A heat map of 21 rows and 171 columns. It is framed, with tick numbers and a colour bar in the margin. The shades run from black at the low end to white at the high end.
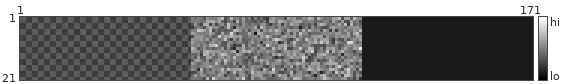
It is made of 1 by 3 panels. Panel 1,1: low, checkered. Panel 1,2: middling, fine-grained, strong in contrast. Panel 1,3: very low, flat.
